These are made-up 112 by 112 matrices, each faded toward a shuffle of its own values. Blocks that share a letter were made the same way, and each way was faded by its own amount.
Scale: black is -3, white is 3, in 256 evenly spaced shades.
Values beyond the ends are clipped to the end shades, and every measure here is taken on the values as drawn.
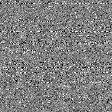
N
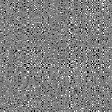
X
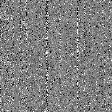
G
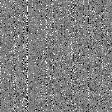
G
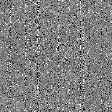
G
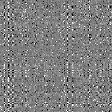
X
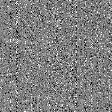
G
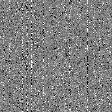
G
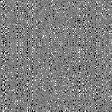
X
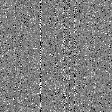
G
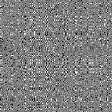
X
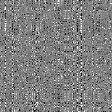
X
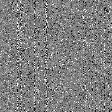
G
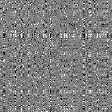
X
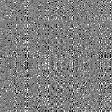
X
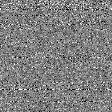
N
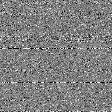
N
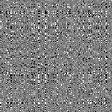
X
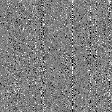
G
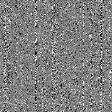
G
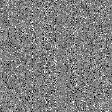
G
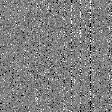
G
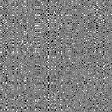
X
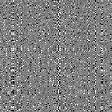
X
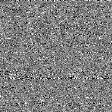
N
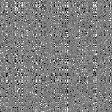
X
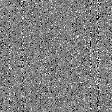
G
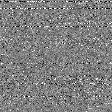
N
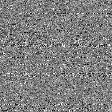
N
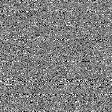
N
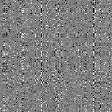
X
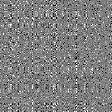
X
